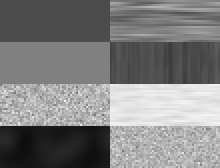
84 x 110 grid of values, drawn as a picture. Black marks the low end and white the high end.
It is made of 4 by 2 panels. Panel 1,1: low, flat. Panel 1,2: middling, streaked across. Panel 2,1: middling, flat. Panel 2,2: low, streaked downward, faint in contrast. Panel 3,1: high, fine-grained. Panel 3,2: very high, streaked across, faint in contrast. Panel 4,1: very low, smooth, faint in contrast. Panel 4,2: high, fine-grained.
